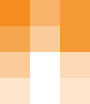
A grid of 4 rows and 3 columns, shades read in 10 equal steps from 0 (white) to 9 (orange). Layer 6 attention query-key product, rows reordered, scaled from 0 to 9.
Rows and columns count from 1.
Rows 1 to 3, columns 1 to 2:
9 6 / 7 4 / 4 0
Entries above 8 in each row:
1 0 0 0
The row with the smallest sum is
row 4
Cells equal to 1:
0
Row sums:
23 19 7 4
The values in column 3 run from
2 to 8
